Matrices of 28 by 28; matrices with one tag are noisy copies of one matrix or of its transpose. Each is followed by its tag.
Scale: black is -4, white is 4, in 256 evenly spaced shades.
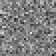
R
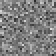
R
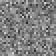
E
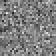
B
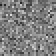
B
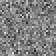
E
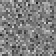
R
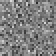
R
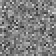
E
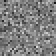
B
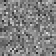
B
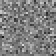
R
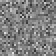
E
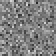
R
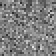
B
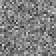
E
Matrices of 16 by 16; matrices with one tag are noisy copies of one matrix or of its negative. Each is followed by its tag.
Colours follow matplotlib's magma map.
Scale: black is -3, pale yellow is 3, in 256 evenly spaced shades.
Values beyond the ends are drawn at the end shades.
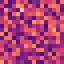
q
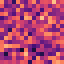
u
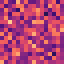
q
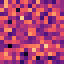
u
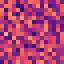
q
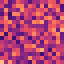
q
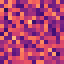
q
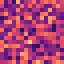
u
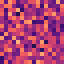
q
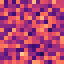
u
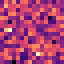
u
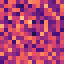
q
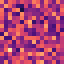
q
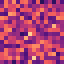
u
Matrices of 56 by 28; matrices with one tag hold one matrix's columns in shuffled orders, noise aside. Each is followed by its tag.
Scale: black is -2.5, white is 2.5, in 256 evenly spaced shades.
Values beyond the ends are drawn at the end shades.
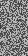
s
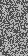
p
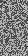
p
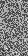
s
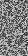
p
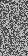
p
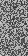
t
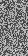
p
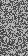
t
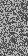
t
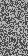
t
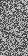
s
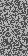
t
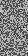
s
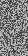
p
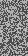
t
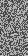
s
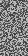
s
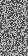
p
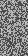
t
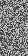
t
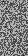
t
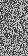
p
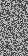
s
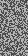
s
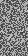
s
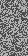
s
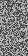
s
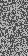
p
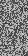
p
